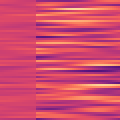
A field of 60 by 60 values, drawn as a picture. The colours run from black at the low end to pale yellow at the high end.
The left part is calmer, up to a seam about 30% of the way across. On average the colour sits 60% of the way up the scale. There is no overall slope. Streaks run across, left to right.
